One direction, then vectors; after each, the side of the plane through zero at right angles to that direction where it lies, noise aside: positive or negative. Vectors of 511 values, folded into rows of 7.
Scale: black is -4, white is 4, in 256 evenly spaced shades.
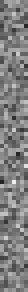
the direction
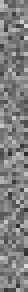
negative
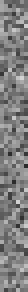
negative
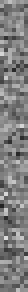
positive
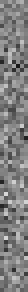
positive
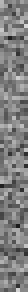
negative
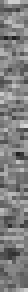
positive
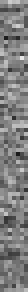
positive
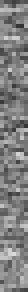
negative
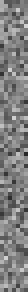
negative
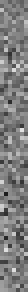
negative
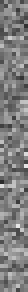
positive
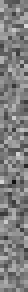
negative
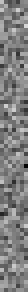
negative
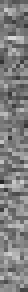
positive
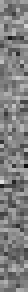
negative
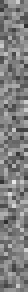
positive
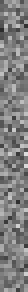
positive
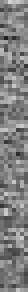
positive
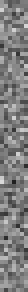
negative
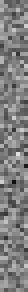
negative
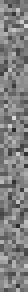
negative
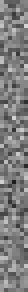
negative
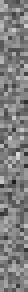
negative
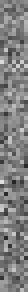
negative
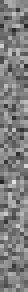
positive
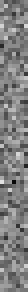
negative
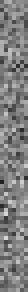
positive
